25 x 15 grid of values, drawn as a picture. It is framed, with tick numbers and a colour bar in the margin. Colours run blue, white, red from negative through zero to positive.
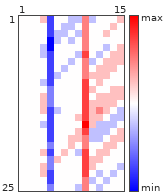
Seam: vertical, 20% of the way across, the left part calmer. Odd lines: columns 5 and 10. Average level on the scale: 50%.
